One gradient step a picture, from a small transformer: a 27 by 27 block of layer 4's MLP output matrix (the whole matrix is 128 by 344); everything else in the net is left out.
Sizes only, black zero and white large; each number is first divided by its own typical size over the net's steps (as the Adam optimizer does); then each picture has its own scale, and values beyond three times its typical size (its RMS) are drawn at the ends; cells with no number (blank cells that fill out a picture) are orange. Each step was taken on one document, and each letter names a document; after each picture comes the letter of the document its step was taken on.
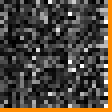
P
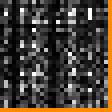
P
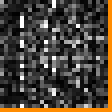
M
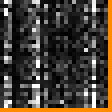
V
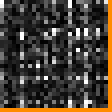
P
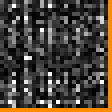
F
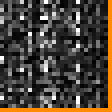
M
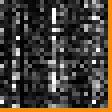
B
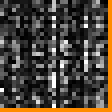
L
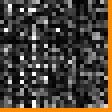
P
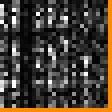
B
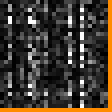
V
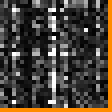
L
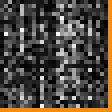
M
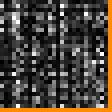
L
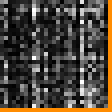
V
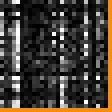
L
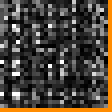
L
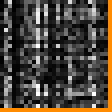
V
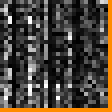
V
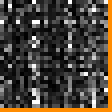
P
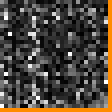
P
